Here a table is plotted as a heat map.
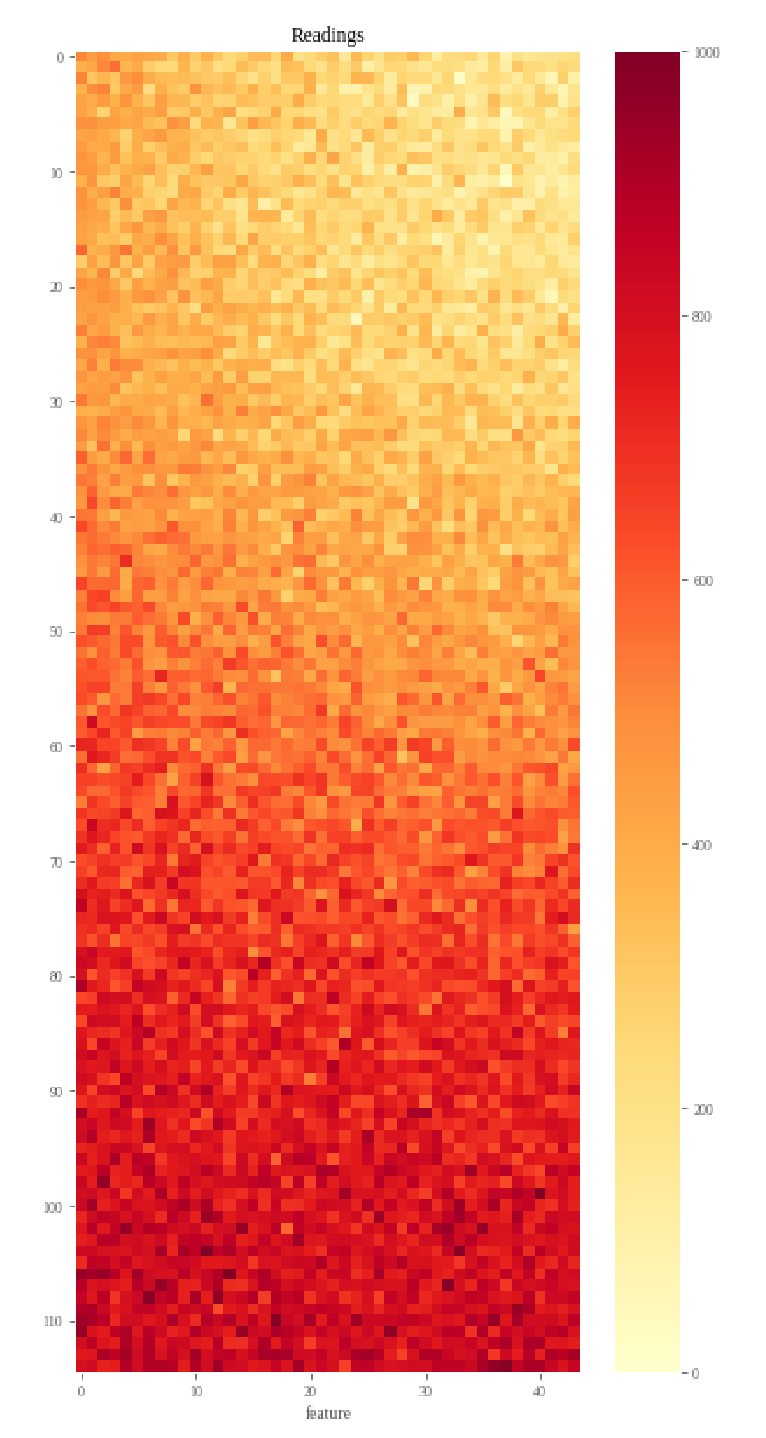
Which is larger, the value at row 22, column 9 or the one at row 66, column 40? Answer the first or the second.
the second
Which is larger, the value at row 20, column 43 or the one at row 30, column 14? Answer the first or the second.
the second
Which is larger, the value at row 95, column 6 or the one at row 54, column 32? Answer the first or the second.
the first
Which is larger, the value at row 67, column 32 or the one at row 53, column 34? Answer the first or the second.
the first
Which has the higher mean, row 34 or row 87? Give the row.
87
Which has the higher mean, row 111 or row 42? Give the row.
111
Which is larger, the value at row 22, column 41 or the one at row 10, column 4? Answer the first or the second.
the second
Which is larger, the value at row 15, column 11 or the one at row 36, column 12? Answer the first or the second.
the second
